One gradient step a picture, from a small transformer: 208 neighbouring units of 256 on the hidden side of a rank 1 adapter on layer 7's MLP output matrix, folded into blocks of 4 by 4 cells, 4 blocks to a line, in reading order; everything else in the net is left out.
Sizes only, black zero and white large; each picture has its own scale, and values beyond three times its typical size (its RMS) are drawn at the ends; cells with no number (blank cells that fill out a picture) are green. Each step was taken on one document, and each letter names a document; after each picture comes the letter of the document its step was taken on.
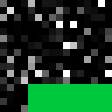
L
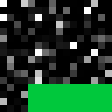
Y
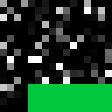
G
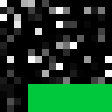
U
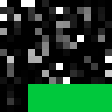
U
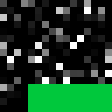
G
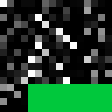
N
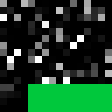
G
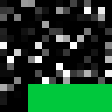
G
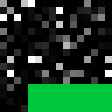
L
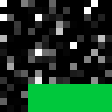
Y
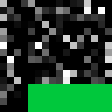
G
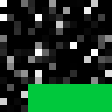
Y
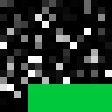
N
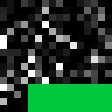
N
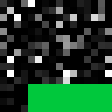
L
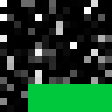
Y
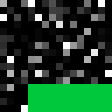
L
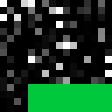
U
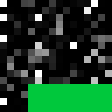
Y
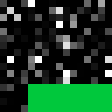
L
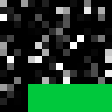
G
